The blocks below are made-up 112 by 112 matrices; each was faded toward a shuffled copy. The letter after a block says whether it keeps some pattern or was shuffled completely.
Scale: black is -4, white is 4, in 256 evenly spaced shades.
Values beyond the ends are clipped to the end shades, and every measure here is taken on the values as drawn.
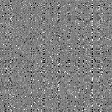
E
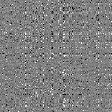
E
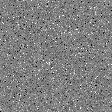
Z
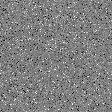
Z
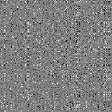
E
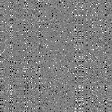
E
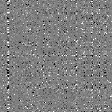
E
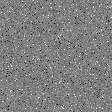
Z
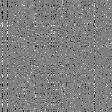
E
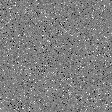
Z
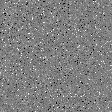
Z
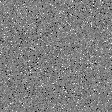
Z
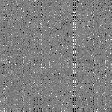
E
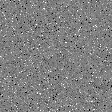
Z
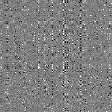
E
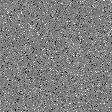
Z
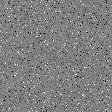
Z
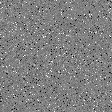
Z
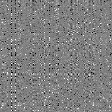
E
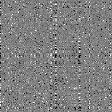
E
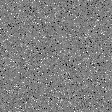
Z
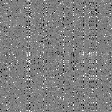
E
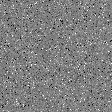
Z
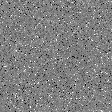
Z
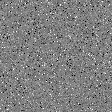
Z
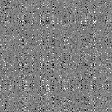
E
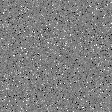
Z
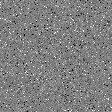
Z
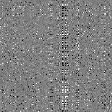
E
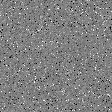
Z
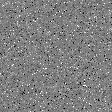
Z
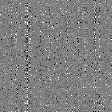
E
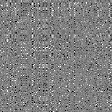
E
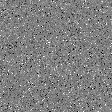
Z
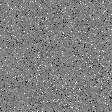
Z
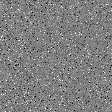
Z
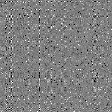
E
